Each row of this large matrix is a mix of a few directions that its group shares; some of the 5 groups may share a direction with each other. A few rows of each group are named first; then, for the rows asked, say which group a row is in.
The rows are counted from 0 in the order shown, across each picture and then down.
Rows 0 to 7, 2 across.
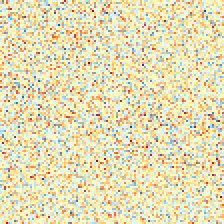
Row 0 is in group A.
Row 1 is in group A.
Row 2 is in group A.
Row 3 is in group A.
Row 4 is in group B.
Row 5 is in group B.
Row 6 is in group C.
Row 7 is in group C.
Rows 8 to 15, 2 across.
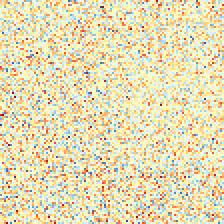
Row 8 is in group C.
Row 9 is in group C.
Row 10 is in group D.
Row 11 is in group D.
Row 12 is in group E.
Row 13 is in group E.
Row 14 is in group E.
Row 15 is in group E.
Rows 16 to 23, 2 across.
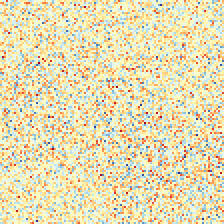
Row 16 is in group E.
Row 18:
E
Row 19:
C
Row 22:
C
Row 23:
B
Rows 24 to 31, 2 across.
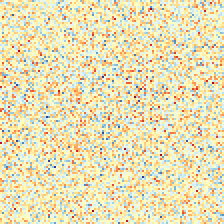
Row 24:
C
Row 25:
E
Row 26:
A
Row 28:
E
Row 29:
D
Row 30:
D
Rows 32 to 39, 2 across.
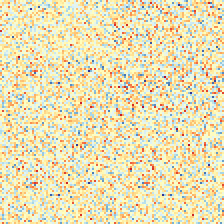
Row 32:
D
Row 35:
A
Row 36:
C
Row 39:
B
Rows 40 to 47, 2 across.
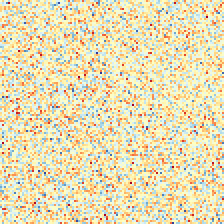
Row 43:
A
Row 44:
B
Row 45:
B
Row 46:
B
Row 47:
B
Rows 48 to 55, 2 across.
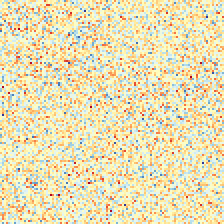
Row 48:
E
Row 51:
C
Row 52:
E
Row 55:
D
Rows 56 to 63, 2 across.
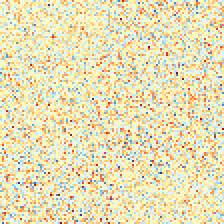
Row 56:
A
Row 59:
C
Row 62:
B
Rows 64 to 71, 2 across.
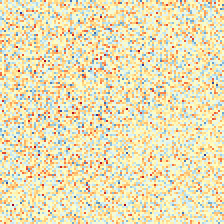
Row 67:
E
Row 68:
B
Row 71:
D
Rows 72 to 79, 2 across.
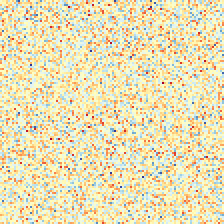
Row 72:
B
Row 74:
E
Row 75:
B
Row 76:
B
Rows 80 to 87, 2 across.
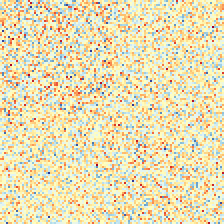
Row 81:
E
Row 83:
A
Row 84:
C
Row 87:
C
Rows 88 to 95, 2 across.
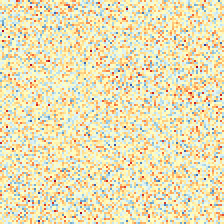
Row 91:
E
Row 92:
D
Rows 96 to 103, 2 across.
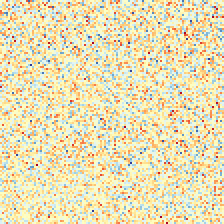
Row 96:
D
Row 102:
D
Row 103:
E
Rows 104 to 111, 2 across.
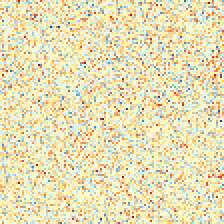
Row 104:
B
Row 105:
B
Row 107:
E
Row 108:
C
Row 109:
C
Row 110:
B
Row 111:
A
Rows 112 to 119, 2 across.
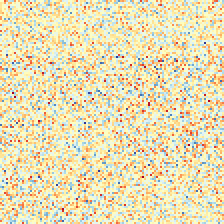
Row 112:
A
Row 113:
D
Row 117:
C
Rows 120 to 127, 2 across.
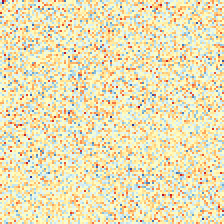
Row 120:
E
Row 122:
C
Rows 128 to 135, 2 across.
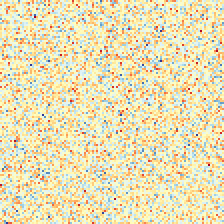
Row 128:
B
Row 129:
E
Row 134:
E
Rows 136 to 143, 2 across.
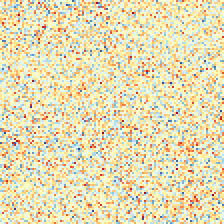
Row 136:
B
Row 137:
C
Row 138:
A
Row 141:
A
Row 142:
D
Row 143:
A
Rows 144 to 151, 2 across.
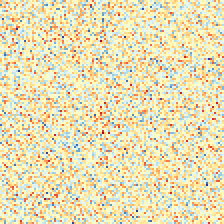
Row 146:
B
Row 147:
B
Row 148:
E
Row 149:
D
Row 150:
A
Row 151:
A
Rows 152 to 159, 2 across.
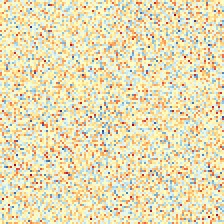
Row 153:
E
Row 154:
B
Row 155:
B
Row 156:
E
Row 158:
B
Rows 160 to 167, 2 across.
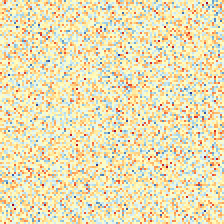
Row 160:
A
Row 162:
C
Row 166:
D
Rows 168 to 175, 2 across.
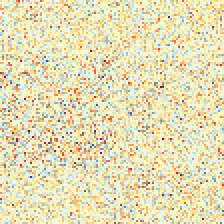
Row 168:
B
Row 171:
E
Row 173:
B
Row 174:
D
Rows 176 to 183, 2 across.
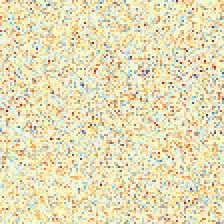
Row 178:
A
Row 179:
B
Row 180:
B
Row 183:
C
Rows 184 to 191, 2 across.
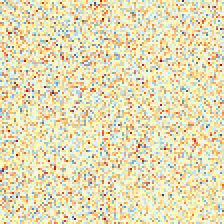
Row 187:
C
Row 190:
E
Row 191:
B
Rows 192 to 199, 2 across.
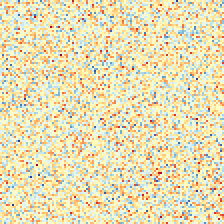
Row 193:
A
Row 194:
A
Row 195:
C
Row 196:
C
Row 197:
E
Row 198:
D
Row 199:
A
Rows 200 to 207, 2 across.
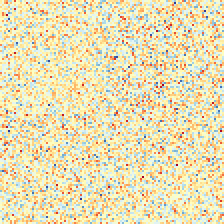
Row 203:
E
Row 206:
E
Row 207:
E
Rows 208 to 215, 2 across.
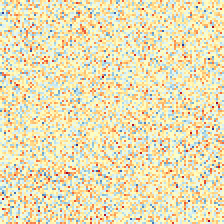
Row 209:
A
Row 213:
C
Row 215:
C
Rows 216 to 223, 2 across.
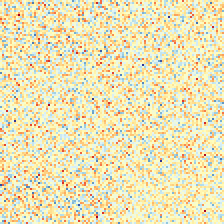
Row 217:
E
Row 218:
D
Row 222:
E
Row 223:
D
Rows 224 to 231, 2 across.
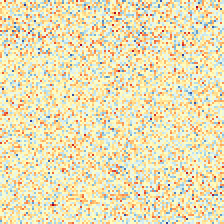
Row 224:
A
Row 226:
C
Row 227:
E
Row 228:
C
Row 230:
A
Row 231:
E
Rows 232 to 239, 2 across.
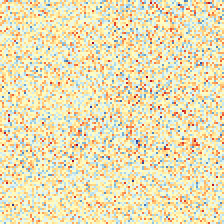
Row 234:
B
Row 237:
A
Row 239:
C
